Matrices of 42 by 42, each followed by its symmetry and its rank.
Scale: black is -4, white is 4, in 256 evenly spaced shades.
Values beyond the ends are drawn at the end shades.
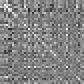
symmetric, rank five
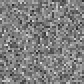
neither, full rank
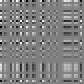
symmetric, rank one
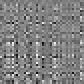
neither, rank three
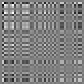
symmetric, rank one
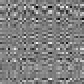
neither, rank three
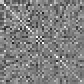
symmetric, rank five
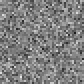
neither, full rank
